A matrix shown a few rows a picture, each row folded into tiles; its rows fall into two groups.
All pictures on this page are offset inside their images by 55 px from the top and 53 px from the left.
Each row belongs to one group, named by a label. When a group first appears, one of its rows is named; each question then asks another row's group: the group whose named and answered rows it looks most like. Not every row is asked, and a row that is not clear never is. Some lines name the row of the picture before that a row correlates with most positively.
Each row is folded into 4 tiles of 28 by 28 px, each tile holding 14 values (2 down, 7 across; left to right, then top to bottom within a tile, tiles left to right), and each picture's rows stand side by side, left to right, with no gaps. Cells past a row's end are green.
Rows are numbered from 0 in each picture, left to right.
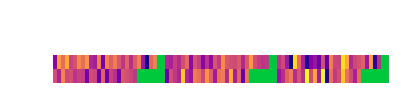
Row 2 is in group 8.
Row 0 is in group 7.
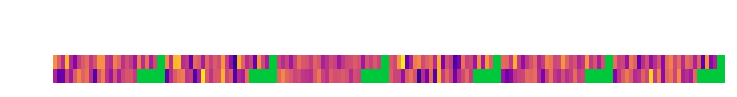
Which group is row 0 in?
7
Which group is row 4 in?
7
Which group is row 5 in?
8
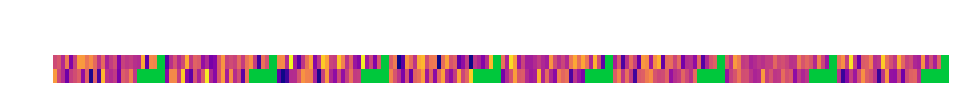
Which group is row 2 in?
7
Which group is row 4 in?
8
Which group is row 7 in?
7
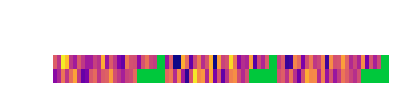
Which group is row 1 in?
8
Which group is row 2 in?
8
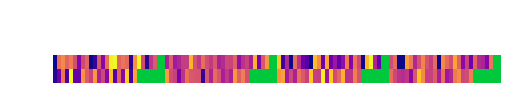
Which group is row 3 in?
8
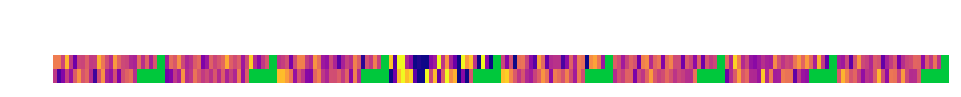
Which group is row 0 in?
7
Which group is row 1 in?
7
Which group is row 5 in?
8
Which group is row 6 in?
8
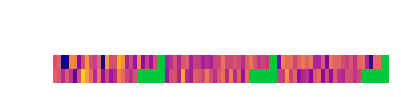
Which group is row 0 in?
8
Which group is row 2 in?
7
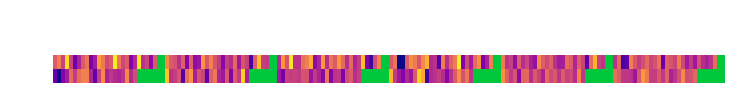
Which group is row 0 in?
7
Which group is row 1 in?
7
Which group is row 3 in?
8
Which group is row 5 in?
8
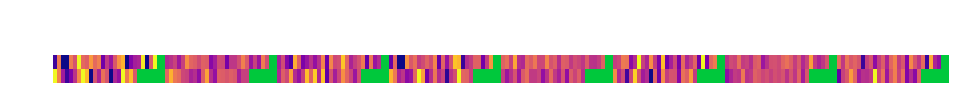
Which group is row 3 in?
8
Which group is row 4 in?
7
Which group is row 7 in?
8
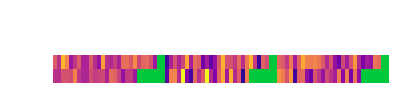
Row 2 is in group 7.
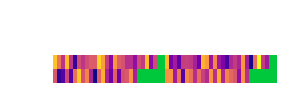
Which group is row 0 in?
7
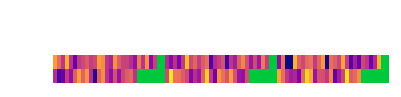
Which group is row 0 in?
7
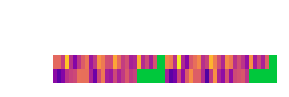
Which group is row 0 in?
7
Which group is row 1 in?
7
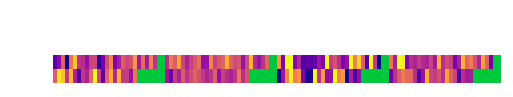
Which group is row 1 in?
7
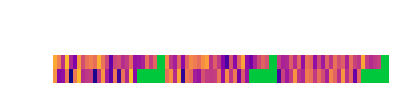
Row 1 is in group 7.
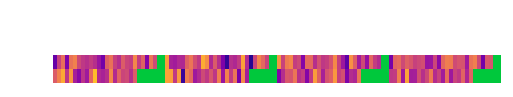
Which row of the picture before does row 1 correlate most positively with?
1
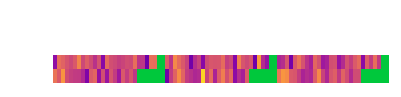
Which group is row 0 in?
7
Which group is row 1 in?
8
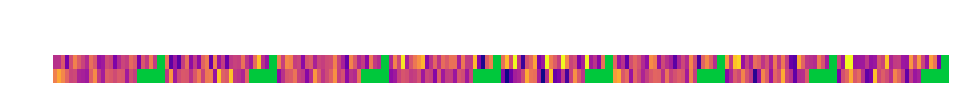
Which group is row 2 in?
8
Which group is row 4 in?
7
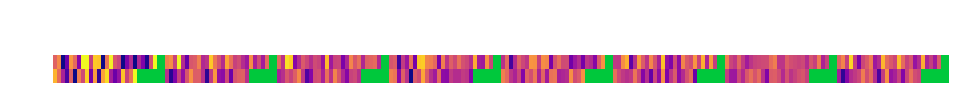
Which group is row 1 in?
7
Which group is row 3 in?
8
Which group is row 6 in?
7
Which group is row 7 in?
7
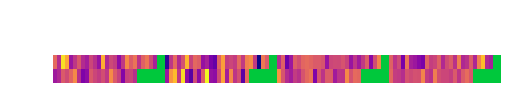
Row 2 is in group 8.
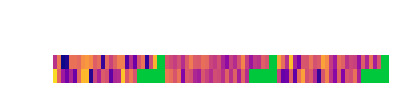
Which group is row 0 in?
8
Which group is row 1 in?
7
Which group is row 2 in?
7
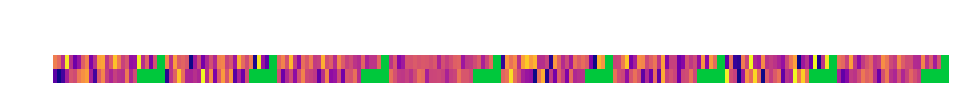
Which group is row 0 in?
7
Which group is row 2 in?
7
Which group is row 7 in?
7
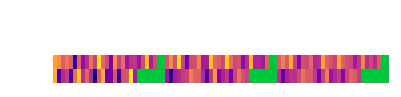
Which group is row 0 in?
7
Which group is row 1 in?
7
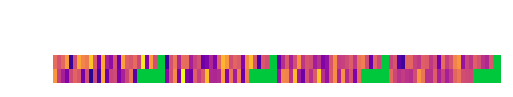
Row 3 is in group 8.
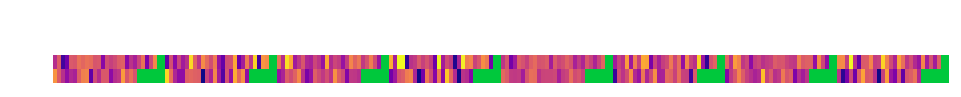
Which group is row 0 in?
8
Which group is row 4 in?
8
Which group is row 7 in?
7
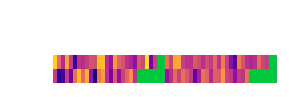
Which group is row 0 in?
7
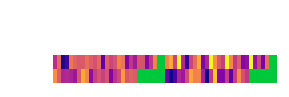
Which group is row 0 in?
8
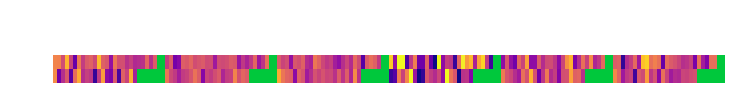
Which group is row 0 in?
7
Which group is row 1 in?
8
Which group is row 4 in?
8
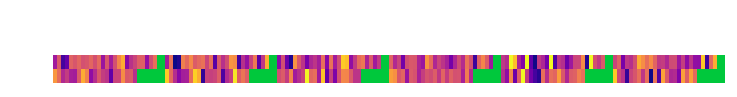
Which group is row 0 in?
8
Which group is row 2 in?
8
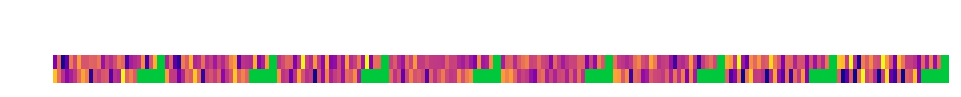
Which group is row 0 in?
8
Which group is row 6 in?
7
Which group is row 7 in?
7
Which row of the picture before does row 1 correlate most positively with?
1
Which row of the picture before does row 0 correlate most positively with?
1
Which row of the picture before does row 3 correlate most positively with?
5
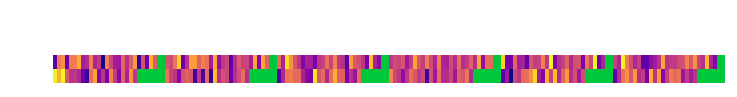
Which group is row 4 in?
7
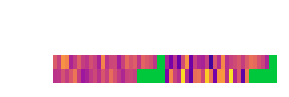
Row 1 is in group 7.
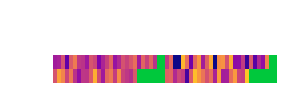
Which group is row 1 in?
8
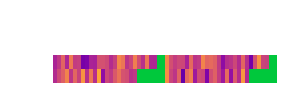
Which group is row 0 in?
8
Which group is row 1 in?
7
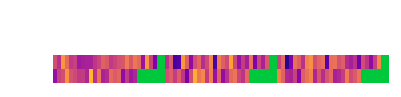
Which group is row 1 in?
8
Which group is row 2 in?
8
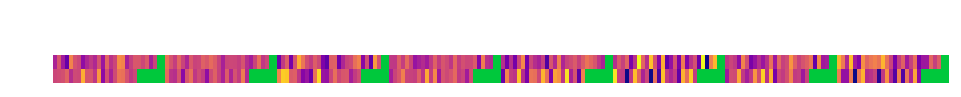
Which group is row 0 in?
8
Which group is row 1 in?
7
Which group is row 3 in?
8
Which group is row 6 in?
8
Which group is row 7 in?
7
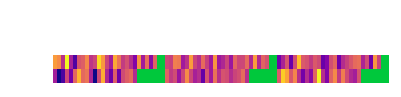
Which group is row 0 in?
7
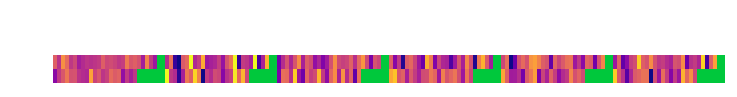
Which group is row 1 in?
8
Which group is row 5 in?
8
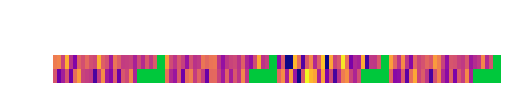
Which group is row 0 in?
7
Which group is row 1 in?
7
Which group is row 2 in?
8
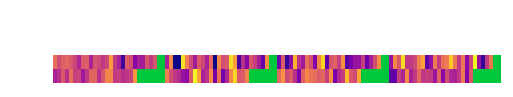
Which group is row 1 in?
8
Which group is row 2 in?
8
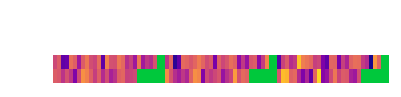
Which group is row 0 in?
8
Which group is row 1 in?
8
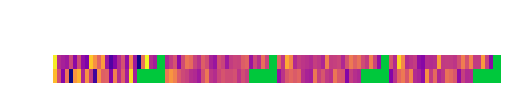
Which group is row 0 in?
7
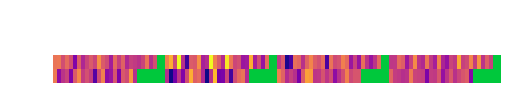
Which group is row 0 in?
7
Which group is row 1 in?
7
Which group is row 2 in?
8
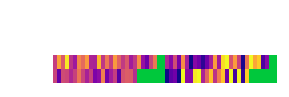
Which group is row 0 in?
7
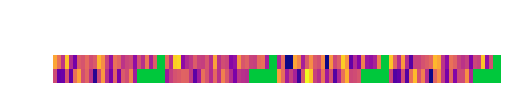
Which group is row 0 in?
7
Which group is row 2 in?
8
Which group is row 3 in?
7
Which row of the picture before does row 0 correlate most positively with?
0
